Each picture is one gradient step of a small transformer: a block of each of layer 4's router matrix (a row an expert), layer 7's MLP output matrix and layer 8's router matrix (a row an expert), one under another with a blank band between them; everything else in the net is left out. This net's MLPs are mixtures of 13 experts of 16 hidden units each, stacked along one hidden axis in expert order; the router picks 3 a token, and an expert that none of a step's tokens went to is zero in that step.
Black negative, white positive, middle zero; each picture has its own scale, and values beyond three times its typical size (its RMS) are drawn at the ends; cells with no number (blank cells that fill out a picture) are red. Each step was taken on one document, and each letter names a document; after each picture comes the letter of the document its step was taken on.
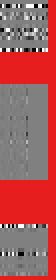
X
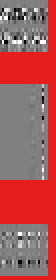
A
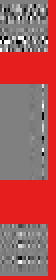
A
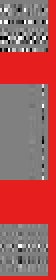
A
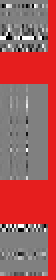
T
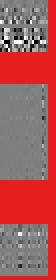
A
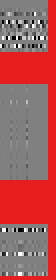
T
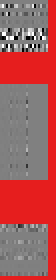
T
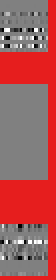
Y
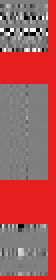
X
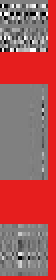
A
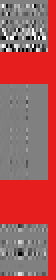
T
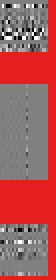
T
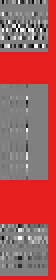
Y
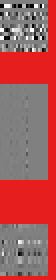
Y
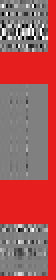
T
